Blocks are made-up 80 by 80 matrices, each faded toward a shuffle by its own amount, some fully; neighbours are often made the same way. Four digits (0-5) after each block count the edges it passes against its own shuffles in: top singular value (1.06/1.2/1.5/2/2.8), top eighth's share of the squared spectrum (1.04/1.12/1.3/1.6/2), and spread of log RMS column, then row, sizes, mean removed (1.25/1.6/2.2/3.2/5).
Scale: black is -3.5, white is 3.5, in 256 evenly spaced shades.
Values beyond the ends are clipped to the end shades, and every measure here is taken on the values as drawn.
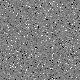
2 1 0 0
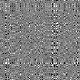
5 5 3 3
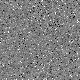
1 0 0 0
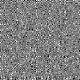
4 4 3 2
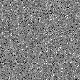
3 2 0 0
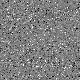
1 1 0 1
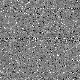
1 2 0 2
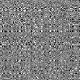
4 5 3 3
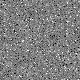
0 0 0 0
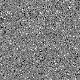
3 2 0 1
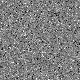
0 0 0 0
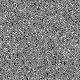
0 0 0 0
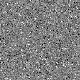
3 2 0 0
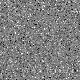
3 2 0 0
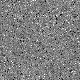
2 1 0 0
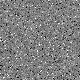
1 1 0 0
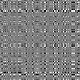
5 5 4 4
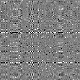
5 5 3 3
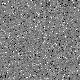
0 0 0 0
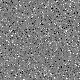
0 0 0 0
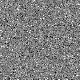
1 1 0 2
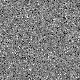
0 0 1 0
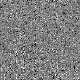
1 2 2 2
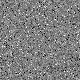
0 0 0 0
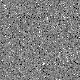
1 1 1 1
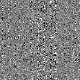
2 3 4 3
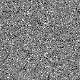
1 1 2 1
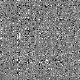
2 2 3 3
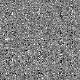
1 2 3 2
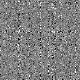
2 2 3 2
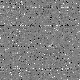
4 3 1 1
